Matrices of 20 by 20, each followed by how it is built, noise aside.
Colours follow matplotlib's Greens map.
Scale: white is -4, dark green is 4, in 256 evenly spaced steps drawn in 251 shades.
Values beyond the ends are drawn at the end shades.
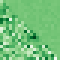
lower triangular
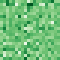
low rank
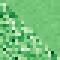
lower triangular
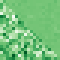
lower triangular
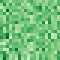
low rank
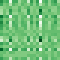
low rank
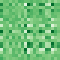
low rank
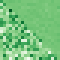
lower triangular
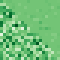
lower triangular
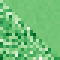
lower triangular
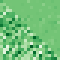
lower triangular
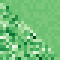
lower triangular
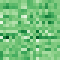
low rank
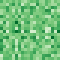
low rank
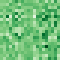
low rank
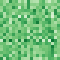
low rank
